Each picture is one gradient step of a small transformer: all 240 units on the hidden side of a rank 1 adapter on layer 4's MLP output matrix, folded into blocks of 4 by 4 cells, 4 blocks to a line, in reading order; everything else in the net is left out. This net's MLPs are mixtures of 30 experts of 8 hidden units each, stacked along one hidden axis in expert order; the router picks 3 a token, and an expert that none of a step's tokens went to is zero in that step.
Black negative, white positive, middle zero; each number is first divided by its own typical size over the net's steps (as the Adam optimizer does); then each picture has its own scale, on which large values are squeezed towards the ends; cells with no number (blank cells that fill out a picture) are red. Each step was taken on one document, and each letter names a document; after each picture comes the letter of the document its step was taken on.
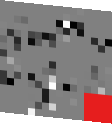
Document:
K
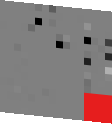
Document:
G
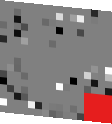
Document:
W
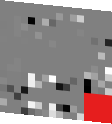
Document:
W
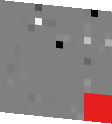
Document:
G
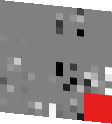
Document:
W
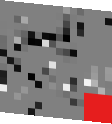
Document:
K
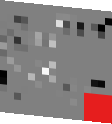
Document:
K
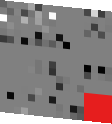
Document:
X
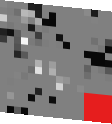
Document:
X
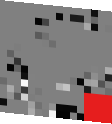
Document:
W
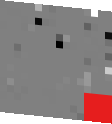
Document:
G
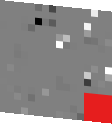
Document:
G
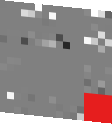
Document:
X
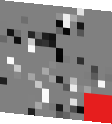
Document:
K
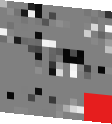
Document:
X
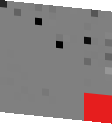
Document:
G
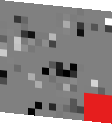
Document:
K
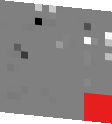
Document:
G
